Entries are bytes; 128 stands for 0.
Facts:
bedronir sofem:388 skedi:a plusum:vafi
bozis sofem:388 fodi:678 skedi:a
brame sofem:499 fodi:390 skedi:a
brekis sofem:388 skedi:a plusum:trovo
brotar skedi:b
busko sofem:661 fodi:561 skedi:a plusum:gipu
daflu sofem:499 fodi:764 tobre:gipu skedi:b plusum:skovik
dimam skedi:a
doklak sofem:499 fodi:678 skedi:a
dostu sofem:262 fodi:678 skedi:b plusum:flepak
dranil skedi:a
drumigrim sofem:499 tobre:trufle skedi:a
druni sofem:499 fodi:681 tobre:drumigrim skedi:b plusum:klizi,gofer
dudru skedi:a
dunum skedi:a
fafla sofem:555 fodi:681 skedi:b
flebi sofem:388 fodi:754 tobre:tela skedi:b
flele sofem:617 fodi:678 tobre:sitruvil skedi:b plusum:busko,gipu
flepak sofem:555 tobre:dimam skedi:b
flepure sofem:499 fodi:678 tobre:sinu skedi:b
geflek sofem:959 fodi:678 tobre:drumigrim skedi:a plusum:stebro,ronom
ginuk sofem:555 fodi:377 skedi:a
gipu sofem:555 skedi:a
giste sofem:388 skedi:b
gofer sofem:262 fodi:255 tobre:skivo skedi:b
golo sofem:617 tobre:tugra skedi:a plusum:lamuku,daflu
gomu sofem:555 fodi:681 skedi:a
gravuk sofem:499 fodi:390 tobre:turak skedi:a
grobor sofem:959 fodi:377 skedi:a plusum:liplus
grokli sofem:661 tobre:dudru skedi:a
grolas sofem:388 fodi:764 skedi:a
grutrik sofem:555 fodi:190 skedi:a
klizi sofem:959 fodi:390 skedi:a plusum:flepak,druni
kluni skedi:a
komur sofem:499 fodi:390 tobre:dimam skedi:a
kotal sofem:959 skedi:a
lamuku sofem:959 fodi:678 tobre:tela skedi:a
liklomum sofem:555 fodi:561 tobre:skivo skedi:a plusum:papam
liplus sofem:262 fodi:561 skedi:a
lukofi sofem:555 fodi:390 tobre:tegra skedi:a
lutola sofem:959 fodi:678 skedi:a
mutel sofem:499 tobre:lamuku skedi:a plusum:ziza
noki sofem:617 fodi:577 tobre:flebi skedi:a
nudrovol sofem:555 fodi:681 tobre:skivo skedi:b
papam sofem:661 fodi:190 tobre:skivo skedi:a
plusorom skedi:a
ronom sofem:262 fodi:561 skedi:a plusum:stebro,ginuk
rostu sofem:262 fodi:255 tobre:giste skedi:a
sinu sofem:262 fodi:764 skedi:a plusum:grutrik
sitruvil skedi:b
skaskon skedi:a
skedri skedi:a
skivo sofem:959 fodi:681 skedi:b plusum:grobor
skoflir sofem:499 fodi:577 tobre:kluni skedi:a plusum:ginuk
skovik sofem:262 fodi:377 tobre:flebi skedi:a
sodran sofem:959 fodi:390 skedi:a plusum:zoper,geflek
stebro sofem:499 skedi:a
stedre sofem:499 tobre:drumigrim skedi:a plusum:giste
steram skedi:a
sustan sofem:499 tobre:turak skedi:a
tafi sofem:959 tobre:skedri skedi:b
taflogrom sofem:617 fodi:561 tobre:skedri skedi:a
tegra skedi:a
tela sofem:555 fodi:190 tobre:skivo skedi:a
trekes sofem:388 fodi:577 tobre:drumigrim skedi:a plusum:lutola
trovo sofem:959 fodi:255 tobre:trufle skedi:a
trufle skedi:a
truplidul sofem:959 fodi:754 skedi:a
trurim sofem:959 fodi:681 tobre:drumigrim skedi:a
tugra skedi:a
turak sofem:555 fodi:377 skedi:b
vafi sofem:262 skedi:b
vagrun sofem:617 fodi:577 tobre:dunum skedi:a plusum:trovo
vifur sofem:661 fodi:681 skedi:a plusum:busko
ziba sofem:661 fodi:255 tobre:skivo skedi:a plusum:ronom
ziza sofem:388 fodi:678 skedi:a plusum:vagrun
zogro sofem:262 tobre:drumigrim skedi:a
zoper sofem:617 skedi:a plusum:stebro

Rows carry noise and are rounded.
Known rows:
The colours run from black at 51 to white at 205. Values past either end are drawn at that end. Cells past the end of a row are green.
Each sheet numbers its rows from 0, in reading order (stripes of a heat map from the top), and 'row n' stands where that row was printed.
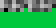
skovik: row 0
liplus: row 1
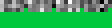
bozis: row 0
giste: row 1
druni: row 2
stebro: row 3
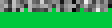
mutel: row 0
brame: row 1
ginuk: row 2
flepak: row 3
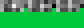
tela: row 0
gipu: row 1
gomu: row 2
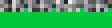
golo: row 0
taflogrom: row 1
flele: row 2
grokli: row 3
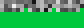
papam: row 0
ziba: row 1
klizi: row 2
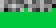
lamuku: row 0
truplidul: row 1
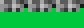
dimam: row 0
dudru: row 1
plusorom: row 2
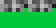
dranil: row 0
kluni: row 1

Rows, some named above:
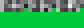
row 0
grutrik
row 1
sustan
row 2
liklomum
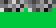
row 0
skoflir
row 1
ronom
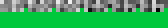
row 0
skivo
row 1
flepure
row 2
daflu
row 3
noki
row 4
sustan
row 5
drumigrim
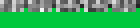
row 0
nudrovol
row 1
tafi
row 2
klizi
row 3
grolas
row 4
vafi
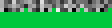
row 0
noki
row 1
stedre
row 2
geflek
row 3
zoper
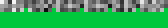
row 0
druni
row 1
ronom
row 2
grutrik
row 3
busko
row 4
mutel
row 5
flepure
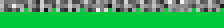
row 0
papam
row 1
zogro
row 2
trurim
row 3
flebi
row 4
rostu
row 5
grobor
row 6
dostu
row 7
vifur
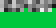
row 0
lukofi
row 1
flebi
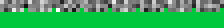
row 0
flebi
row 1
skivo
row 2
sodran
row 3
kotal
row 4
turak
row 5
rostu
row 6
vafi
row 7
lutola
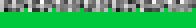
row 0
vagrun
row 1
trekes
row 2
fafla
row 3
gofer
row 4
trovo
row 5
sinu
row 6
dostu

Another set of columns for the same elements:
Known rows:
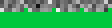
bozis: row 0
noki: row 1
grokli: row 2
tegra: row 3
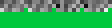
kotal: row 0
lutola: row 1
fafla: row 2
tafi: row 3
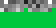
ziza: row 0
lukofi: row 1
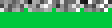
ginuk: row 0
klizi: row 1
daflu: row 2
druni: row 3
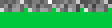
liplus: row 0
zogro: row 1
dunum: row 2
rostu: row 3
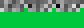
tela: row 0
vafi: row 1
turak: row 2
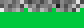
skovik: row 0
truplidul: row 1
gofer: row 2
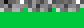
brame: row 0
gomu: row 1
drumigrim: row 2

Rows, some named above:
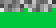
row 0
skovik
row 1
sinu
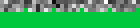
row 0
vagrun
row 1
busko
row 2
giste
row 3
mutel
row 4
trurim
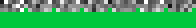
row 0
druni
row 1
trekes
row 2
liklomum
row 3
vifur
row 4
trovo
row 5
golo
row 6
fafla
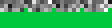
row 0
gipu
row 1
ziba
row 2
flebi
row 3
daflu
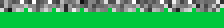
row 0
ronom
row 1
golo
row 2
busko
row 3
trurim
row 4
stedre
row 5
stebro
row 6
geflek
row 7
flepure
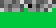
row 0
papam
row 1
nudrovol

